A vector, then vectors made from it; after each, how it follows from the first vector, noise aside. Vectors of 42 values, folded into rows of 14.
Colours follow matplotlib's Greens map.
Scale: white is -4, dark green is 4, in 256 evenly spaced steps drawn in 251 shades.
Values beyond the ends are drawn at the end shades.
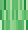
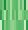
copied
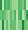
reversed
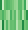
reversed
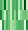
scaled up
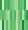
reversed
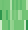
partly zeroed
